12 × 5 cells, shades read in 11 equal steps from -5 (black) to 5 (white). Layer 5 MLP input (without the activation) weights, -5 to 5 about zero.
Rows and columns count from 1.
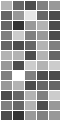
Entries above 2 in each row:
0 1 0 1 0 0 2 1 0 1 0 0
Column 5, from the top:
1 -2 -2 -2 0 -1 3 -2 -1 3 1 1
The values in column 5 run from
-2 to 3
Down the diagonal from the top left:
2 1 1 1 0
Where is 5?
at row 8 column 2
